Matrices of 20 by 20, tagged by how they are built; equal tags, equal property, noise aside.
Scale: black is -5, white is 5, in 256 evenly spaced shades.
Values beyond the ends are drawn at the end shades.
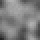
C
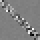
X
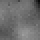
C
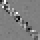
X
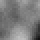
C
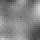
C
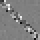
X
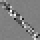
X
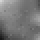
C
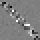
X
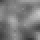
C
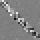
X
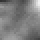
C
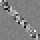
X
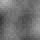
C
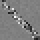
X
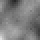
C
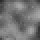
C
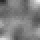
C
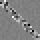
X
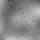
C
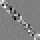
X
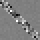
X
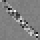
X
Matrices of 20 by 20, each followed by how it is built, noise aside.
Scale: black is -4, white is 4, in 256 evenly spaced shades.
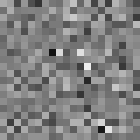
low rank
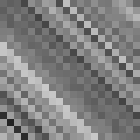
Toeplitz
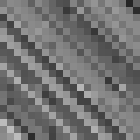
Toeplitz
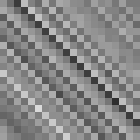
Toeplitz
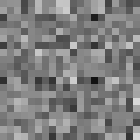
low rank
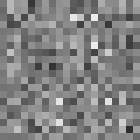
low rank
